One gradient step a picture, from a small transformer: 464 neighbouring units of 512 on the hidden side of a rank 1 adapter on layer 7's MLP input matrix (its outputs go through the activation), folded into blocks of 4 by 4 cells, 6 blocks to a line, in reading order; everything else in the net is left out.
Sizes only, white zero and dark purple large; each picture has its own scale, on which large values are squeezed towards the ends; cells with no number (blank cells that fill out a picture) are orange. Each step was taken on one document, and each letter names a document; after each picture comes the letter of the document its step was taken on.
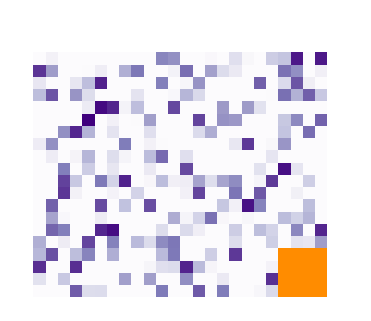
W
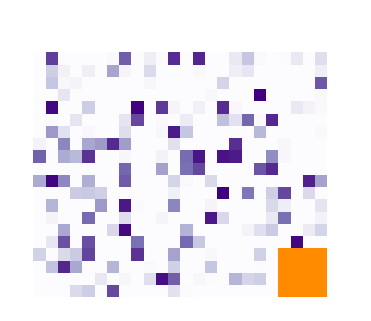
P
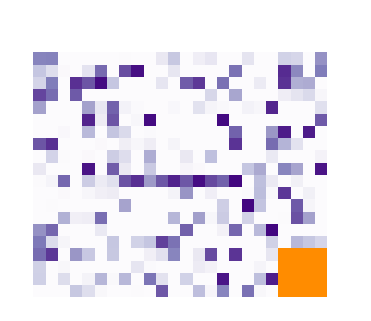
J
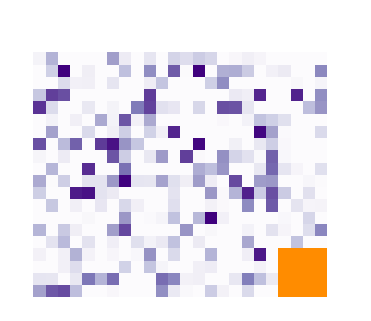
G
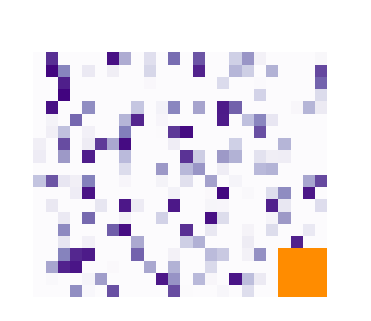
P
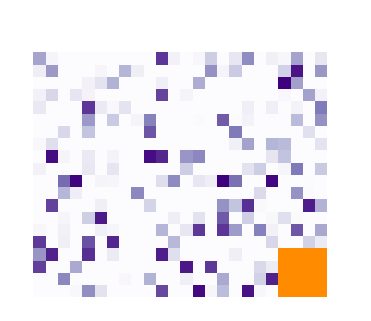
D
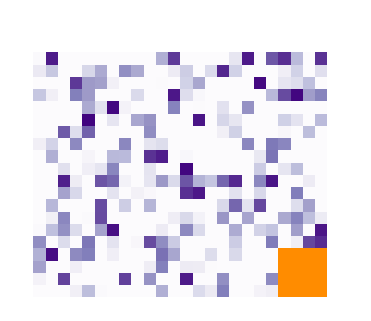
W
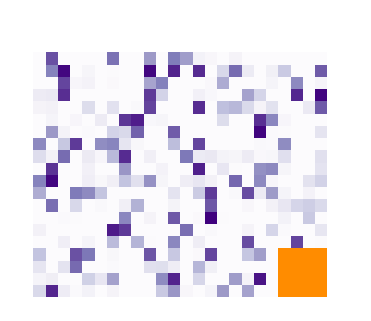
G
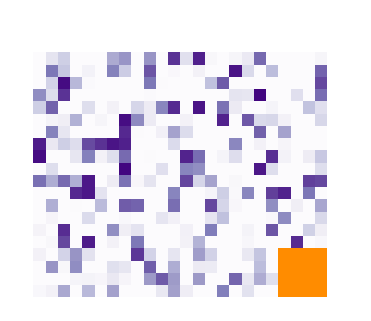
P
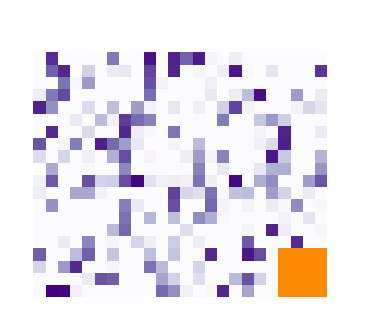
G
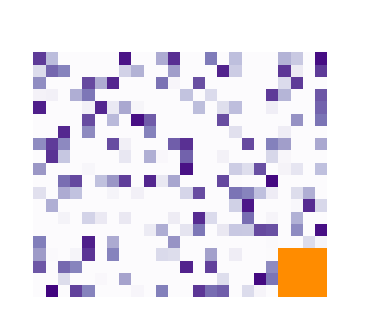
D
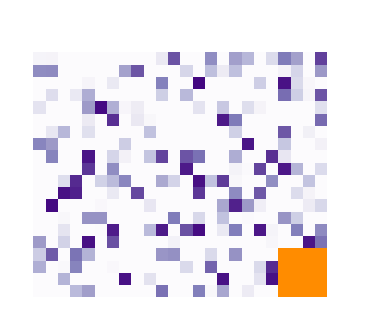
D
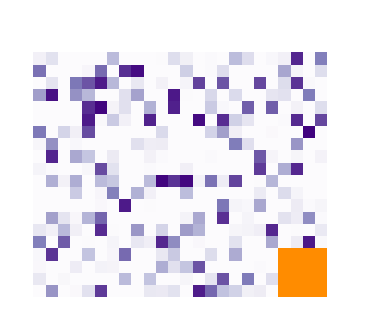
J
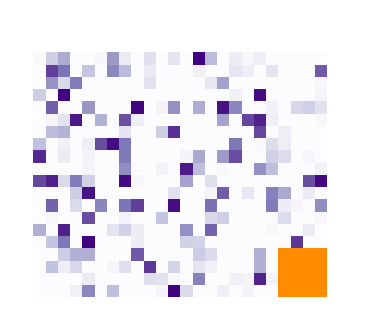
P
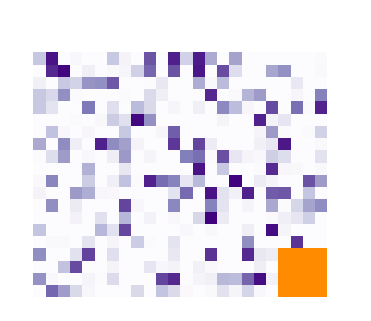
G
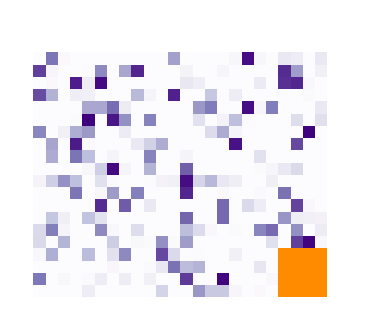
J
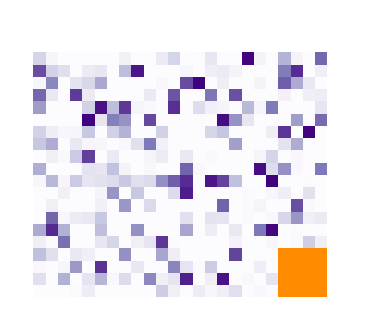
J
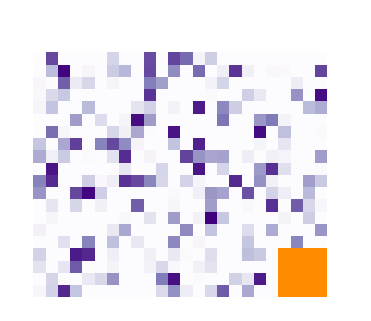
G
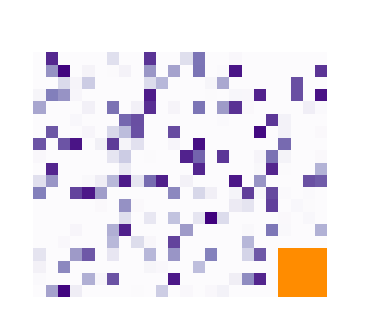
G
